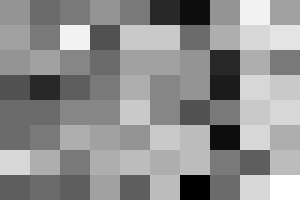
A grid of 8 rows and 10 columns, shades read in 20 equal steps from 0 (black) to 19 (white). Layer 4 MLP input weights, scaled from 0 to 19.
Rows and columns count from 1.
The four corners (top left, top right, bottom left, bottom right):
11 12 7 19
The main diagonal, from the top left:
11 9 10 9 15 15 14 8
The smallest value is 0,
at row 8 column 7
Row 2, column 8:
13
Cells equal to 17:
1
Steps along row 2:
down up down up same down up up up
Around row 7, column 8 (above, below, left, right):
1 8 14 7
